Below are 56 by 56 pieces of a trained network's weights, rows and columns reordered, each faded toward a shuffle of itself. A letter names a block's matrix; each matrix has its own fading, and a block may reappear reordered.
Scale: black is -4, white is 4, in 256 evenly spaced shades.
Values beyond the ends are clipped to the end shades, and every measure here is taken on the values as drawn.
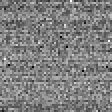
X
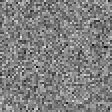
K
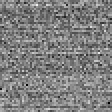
X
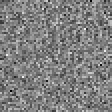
K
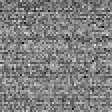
X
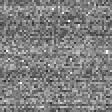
X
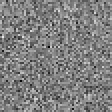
K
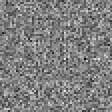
K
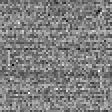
X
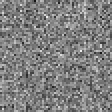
K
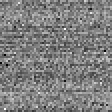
X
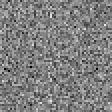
K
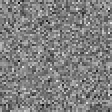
K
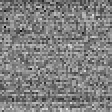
X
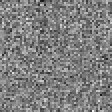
K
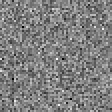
K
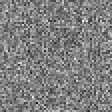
K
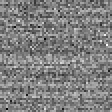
X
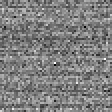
X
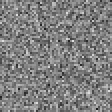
K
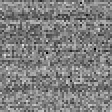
X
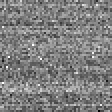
X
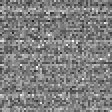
X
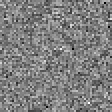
K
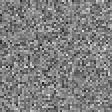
K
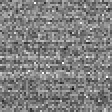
X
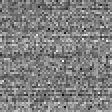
X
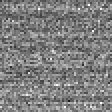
X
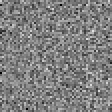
K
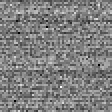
X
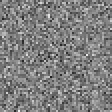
K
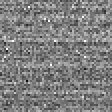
X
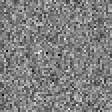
K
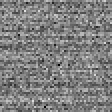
X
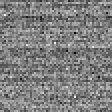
X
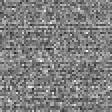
X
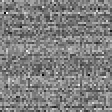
X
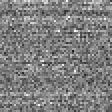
X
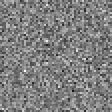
K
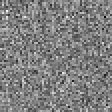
K
